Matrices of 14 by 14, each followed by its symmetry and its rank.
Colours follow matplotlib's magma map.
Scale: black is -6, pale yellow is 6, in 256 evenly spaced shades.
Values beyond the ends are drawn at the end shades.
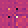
symmetric, rank two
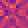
antisymmetric, rank two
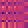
neither, rank one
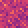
symmetric, full rank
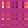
neither, rank one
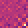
symmetric, rank three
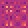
symmetric, rank two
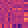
antisymmetric, rank two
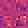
antisymmetric, rank two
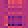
neither, rank one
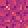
symmetric, rank three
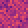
symmetric, full rank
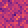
symmetric, full rank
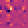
antisymmetric, rank two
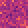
symmetric, full rank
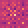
symmetric, rank three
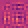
antisymmetric, rank two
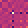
symmetric, rank two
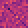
symmetric, full rank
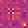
symmetric, rank three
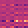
neither, rank one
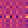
neither, rank one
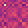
symmetric, rank three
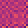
symmetric, rank two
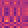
neither, rank one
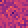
symmetric, full rank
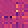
antisymmetric, rank two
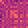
symmetric, rank three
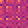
symmetric, rank two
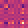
symmetric, rank two
